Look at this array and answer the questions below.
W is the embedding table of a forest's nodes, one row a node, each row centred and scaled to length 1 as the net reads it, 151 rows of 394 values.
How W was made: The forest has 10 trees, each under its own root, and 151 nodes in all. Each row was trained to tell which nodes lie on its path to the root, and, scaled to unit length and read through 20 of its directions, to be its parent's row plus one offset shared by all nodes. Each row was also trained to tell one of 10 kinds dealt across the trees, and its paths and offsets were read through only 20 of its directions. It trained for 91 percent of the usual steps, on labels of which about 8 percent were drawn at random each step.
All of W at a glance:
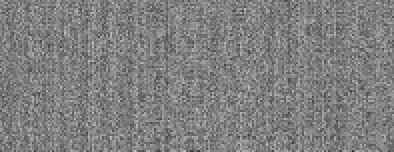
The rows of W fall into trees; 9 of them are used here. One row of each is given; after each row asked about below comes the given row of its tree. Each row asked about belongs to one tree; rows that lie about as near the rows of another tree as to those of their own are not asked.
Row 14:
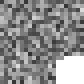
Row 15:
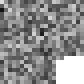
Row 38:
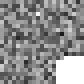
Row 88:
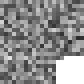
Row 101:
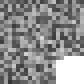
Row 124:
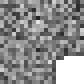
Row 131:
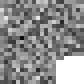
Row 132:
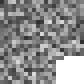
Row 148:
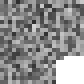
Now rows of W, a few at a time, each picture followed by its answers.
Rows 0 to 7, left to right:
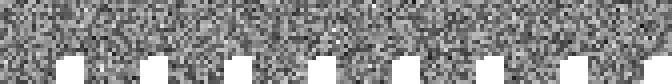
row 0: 101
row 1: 14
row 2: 124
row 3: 132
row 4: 132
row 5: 148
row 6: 14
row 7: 15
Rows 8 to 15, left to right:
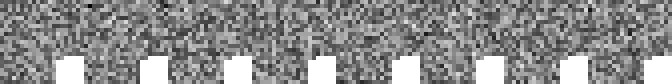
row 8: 131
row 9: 124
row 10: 148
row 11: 124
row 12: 131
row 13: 131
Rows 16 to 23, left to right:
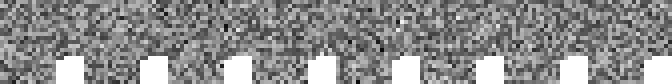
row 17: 124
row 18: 14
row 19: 38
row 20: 132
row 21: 14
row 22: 101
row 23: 14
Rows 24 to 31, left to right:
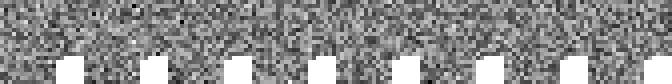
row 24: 88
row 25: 131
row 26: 131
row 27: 124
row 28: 101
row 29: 131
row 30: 88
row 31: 148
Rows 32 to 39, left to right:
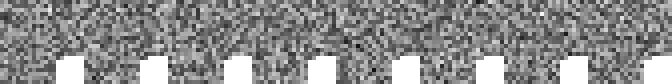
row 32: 88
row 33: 88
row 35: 132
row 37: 38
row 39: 14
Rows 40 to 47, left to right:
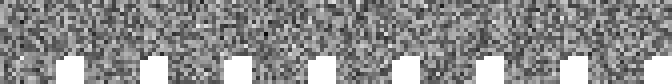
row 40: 132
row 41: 132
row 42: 131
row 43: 148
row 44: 38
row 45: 15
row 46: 132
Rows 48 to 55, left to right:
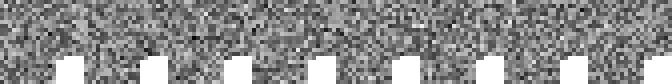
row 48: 15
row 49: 14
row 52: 131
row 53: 148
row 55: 14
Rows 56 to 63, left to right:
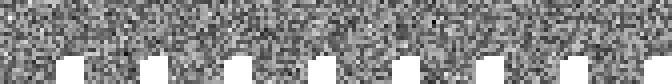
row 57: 15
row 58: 38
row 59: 132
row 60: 124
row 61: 131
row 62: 132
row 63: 148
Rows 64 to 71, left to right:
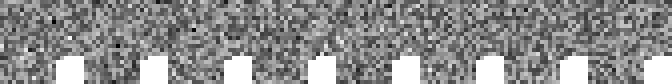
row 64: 132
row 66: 124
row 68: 88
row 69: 124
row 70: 132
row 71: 124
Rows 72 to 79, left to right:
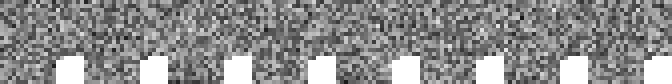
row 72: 14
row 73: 132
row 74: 101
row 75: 132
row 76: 148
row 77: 14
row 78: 131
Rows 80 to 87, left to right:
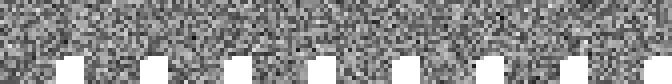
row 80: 15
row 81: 131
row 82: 131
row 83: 132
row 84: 14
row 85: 38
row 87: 14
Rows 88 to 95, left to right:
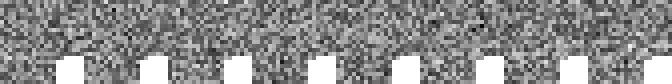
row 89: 15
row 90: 14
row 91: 14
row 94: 101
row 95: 132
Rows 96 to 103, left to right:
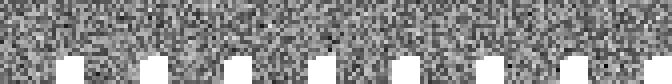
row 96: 101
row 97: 148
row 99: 14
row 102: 124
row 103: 148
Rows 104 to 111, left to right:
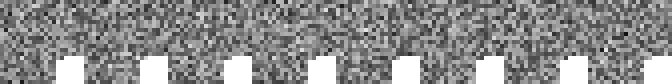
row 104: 132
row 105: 148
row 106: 38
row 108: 131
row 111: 14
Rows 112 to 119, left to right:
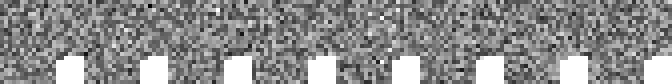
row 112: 124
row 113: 131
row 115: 101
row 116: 124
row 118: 148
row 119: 14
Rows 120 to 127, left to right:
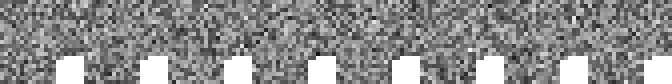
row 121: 88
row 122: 38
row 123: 124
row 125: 124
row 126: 148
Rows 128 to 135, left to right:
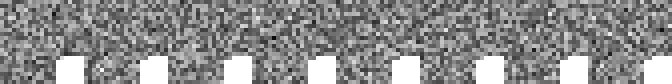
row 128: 131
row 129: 148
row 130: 101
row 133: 14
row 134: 148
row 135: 148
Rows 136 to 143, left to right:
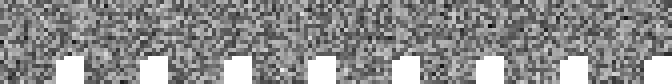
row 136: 15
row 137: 131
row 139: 131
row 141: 38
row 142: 132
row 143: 124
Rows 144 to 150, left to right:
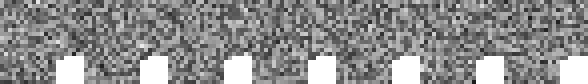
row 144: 131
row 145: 124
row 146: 101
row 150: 132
